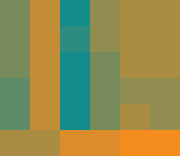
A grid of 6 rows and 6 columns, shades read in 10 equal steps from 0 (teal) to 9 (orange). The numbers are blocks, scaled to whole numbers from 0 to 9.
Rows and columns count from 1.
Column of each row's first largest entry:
2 2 2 2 2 5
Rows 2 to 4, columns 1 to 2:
4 7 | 4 7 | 3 7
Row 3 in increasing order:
0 4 4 6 6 7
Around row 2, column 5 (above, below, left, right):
6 6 5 6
